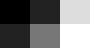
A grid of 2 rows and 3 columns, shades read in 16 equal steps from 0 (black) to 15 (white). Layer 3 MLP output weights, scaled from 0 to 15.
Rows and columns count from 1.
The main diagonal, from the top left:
0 7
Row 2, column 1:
2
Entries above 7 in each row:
1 1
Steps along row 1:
up up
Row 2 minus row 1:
2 5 2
